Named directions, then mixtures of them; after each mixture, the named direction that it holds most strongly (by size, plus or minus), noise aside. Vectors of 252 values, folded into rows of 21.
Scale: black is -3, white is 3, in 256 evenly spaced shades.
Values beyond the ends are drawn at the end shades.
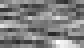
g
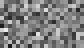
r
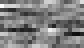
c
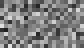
r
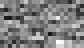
g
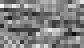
c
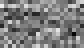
r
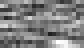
g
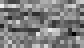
c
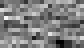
g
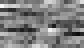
c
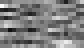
g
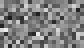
r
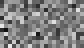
r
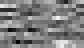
g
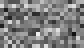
r
